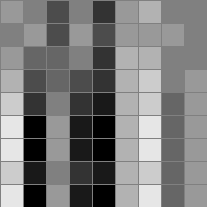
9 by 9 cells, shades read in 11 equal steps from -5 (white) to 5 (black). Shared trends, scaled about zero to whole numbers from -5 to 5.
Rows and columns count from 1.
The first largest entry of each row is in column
5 3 5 5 5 2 2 2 2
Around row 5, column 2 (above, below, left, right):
2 5 -3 0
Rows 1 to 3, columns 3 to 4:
2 0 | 2 -1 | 1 0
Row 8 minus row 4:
-1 2 -1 1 1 0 0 1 0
